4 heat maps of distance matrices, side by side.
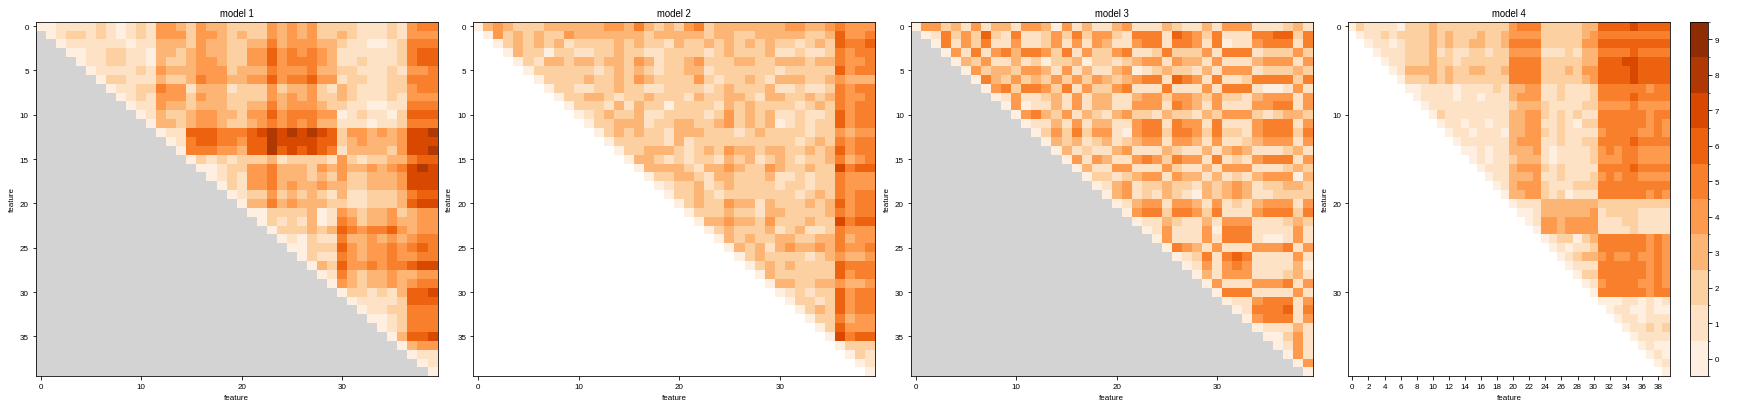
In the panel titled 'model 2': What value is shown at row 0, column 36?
5
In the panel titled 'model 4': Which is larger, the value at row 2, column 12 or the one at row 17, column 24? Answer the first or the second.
the first
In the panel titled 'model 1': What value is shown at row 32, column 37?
5
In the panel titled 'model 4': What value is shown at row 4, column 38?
6
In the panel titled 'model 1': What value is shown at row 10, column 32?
2
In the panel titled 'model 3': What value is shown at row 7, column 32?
5
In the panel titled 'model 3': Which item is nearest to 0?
14
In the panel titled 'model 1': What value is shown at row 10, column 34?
1
